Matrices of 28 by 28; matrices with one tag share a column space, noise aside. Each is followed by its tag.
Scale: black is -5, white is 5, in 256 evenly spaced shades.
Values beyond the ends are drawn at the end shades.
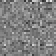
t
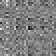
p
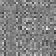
p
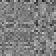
t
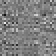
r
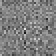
p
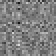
t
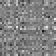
p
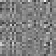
t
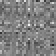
t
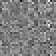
t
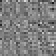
t
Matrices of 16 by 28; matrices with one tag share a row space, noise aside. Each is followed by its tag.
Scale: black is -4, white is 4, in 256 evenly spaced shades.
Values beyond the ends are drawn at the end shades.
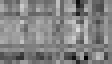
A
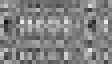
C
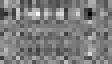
C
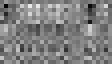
C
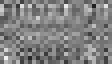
C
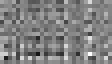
C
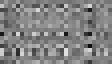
C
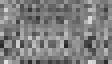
C
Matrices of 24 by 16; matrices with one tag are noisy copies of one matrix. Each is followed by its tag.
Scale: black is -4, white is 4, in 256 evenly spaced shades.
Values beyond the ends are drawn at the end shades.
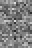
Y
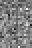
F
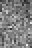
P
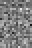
F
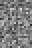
F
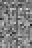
F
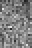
P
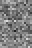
Y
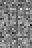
F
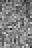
P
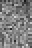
P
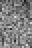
P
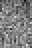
P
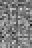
F
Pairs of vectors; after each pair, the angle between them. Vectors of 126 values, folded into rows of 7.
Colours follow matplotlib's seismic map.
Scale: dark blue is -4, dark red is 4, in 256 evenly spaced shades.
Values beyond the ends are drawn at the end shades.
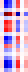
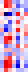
nearly opposite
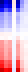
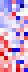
partly aligned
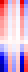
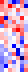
partly aligned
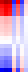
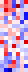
partly aligned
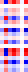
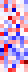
partly opposed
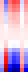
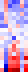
nearly opposite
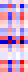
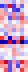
nearly parallel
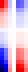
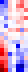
nearly opposite
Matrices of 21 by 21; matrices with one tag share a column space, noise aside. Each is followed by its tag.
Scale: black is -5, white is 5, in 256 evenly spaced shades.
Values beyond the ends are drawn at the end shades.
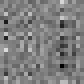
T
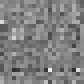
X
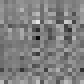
X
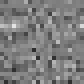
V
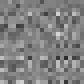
V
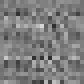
V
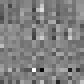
X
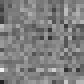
X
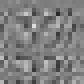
V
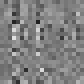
X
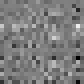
V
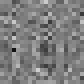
T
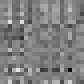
X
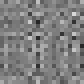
T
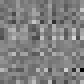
X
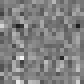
V
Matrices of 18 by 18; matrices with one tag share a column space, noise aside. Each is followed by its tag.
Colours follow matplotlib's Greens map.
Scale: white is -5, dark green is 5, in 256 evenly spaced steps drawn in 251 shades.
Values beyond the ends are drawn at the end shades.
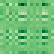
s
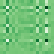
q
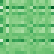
q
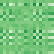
s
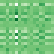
s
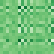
q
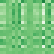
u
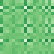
q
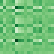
q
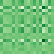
q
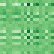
s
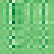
u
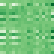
s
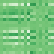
s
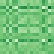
q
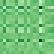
q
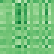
u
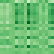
u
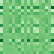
q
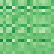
q
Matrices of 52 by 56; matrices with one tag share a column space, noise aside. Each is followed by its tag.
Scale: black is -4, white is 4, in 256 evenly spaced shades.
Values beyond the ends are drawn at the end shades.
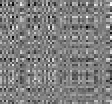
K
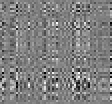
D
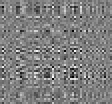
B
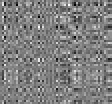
K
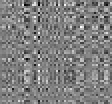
K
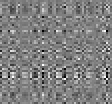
B
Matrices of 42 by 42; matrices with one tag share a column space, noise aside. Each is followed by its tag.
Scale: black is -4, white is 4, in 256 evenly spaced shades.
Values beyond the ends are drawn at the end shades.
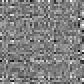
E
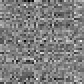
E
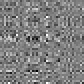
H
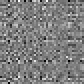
E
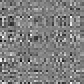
H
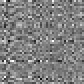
E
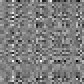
E
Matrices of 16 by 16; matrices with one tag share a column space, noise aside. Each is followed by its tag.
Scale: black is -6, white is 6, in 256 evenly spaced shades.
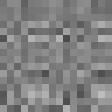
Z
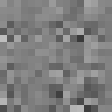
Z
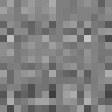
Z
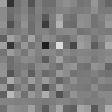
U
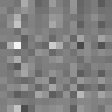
U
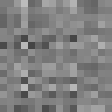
U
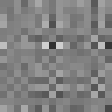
U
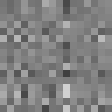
Z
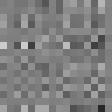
U
